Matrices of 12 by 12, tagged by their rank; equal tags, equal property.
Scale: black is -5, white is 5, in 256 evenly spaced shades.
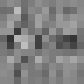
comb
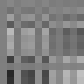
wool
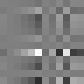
wool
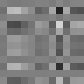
wool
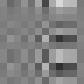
wool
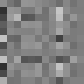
comb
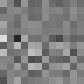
comb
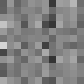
comb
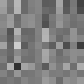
comb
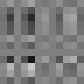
wool
